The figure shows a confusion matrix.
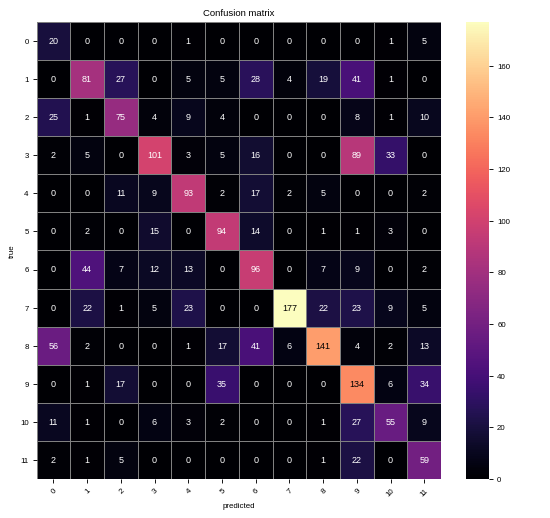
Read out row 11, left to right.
2 1 5 0 0 0 0 0 1 22 0 59
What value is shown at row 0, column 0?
20
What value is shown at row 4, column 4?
93
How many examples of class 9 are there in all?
227
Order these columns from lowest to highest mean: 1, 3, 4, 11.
11, 4, 3, 1
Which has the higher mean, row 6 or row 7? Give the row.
7
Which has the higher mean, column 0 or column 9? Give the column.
9
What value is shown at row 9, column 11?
34
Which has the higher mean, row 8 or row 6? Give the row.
8
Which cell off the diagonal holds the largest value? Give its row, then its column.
3, 9
